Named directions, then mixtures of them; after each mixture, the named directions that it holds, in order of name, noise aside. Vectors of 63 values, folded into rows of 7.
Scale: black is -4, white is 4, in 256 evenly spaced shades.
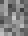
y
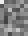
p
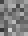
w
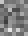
p, w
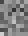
w, y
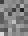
w, y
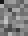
p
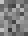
w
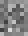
p, w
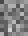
w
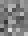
p, w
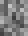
y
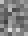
p, w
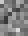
p, y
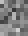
p, y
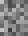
w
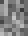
y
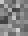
p, y
